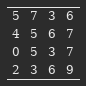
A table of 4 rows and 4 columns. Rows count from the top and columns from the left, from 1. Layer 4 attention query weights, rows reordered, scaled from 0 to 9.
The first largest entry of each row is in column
2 4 4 4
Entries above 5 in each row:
2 2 1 2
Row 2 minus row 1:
-1 -2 3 1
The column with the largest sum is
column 4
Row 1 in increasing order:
3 5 6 7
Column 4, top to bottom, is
6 7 7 9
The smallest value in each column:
0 3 3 6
